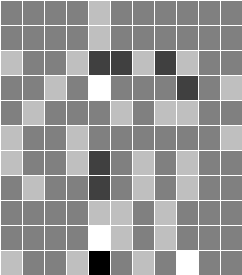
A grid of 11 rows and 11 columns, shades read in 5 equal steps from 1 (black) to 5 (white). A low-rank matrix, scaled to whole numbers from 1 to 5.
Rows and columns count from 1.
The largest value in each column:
4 4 4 4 5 4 4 4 5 3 4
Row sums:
34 34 34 36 37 36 36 35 36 37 36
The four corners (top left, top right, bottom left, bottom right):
3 3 4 3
